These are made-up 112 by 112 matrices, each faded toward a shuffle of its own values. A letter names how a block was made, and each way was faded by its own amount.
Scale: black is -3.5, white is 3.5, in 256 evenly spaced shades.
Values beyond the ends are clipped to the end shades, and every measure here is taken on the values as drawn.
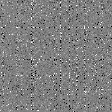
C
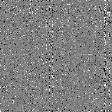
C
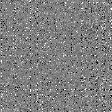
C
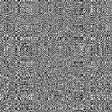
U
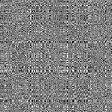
U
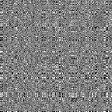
U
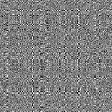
U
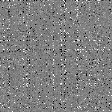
C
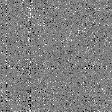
C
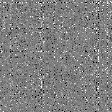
C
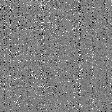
C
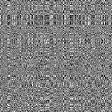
U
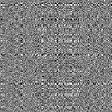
U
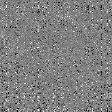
C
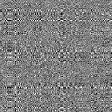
U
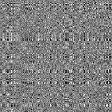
U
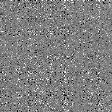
C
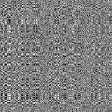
U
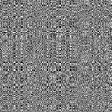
U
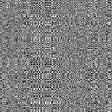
U
